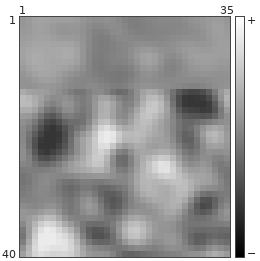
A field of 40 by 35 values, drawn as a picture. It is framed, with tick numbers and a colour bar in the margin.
Seam: horizontal, 30% of the way down, the top part calmer. Slope: none. Grain: blotchy. Ninth with the lowest average: middle left.
